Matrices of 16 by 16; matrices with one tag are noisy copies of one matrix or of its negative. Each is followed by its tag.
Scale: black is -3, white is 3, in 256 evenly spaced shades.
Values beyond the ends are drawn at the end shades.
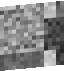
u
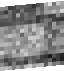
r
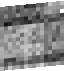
r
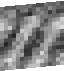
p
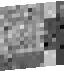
u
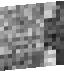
u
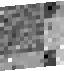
u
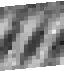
p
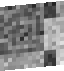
u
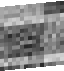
r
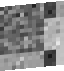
u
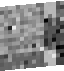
u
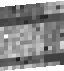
r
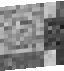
u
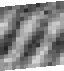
p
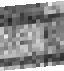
r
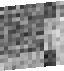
u
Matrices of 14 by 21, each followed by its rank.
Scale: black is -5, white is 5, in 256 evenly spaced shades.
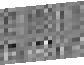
two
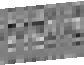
two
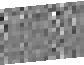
three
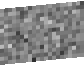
full rank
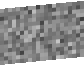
full rank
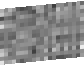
three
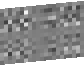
two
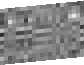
three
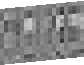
two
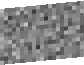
full rank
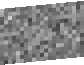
full rank
